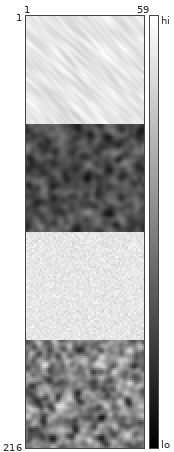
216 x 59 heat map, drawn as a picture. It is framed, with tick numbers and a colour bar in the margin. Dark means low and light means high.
The table splits into 4 rows of 1 panel. Panel 1,1: very high, slanting down to the right, faint in contrast. Panel 2,1: low, blotchy. Panel 3,1: very high, fine-grained, faint in contrast. Panel 4,1: middling, blotchy, strong in contrast.
